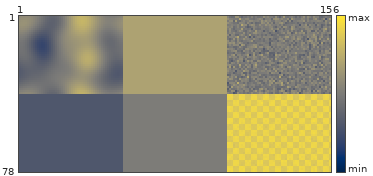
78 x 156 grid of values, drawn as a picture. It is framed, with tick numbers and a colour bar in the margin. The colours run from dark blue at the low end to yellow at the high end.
The table splits into 2 rows of 3 panels. Panel 1,1: middling, smooth, strong in contrast. Panel 1,2: high, flat. Panel 1,3: middling, fine-grained. Panel 2,1: low, flat. Panel 2,2: middling, flat. Panel 2,3: very high, checkered, faint in contrast.
